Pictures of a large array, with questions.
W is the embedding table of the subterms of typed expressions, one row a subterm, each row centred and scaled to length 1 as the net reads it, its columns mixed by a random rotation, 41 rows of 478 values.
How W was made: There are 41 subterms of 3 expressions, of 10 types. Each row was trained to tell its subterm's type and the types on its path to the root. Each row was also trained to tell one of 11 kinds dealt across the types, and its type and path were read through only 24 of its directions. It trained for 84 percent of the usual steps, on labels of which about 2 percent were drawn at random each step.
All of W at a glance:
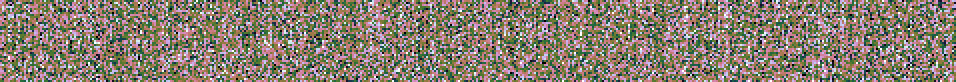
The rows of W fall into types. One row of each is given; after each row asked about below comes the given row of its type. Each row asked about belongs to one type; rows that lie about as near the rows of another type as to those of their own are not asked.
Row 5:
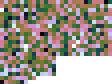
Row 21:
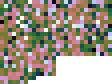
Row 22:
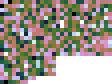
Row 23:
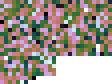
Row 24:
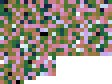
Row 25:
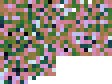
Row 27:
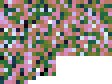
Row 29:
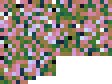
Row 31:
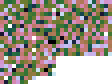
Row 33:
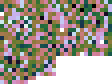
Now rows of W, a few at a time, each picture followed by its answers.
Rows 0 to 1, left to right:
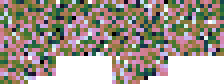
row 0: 31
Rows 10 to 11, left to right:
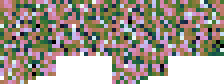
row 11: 23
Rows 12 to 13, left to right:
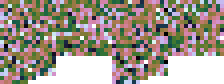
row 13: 29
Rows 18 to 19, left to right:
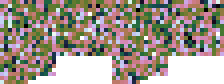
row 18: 23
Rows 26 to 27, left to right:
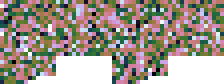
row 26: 21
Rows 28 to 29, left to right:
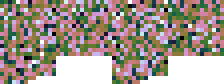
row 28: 29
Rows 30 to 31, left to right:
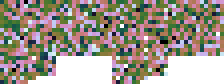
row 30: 25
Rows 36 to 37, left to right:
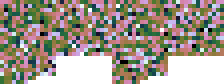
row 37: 21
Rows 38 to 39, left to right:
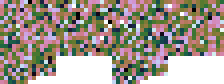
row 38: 33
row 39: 24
